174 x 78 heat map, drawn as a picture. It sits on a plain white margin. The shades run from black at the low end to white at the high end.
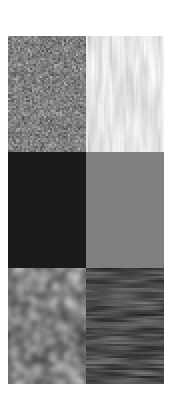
It is made of 3 by 2 panels. Panel 1,1: middling, fine-grained. Panel 1,2: very high, streaked downward, faint in contrast. Panel 2,1: very low, flat. Panel 2,2: middling, flat. Panel 3,1: middling, blotchy. Panel 3,2: low, streaked across.
